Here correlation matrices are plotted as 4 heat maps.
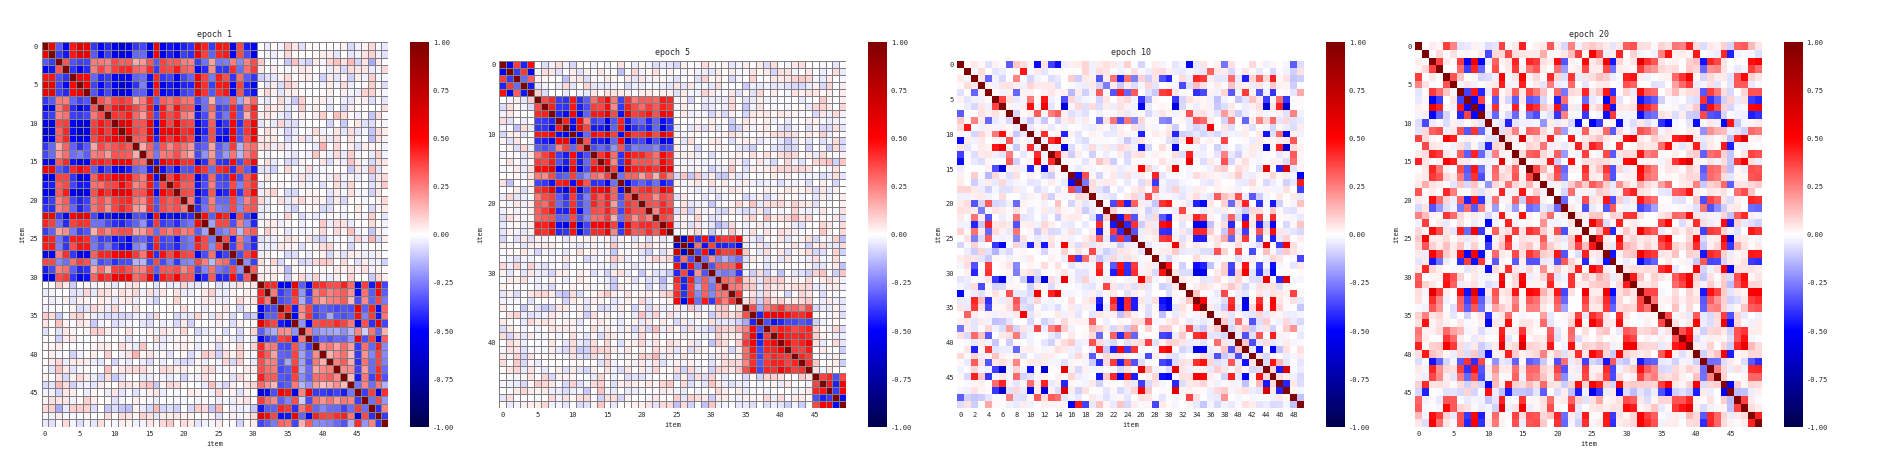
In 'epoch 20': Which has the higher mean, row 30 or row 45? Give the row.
30
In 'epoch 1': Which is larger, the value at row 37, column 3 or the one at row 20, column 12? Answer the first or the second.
the second
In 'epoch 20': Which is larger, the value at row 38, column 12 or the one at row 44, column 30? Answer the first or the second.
the first
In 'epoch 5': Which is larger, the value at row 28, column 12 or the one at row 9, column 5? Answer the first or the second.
the first
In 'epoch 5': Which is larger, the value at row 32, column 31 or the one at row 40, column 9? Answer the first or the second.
the first
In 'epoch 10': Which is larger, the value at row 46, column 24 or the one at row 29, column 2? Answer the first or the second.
the first
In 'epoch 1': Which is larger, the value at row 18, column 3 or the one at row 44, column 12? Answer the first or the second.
the first
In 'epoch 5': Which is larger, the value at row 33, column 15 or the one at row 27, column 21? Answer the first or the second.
the first
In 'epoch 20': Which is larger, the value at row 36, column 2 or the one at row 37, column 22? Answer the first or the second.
the second
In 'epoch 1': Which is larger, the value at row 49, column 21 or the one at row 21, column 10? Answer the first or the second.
the second
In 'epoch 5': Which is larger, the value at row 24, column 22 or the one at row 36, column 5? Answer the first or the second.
the first
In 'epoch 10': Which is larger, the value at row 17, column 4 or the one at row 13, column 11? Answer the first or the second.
the second
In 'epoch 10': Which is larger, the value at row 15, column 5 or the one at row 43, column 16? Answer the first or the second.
the second
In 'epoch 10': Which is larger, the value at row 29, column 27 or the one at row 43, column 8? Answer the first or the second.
the second
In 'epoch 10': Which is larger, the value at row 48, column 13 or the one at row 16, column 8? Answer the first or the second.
the first
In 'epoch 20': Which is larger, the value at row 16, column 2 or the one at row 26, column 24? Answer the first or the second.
the first
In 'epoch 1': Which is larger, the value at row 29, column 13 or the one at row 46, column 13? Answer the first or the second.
the first
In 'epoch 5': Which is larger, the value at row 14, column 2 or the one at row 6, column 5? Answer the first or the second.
the second
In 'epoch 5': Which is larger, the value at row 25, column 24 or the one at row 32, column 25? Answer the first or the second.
the second
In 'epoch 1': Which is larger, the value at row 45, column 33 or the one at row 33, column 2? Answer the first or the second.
the second
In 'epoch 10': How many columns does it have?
50
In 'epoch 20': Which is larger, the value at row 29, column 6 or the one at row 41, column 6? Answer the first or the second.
the first
